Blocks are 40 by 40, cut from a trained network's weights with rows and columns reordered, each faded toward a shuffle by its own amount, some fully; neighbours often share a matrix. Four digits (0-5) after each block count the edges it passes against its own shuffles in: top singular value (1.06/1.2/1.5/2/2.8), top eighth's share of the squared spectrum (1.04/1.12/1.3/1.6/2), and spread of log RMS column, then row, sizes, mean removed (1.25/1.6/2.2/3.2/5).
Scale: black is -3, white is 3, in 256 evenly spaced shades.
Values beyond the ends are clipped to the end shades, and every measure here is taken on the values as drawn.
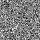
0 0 0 0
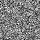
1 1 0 0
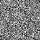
2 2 1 0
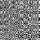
4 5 3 1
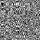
3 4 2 1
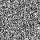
0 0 0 0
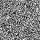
0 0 0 0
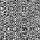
4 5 3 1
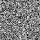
2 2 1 0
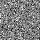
0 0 1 0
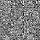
3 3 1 1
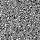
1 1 0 0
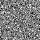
2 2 0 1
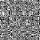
3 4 2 2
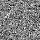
2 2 0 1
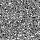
0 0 0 0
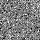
0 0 0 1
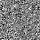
2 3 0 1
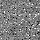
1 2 1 0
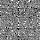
2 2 1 0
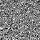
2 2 0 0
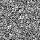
2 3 1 1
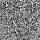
1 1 0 0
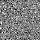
2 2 0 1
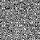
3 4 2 2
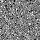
0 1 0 0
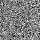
2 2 0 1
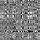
3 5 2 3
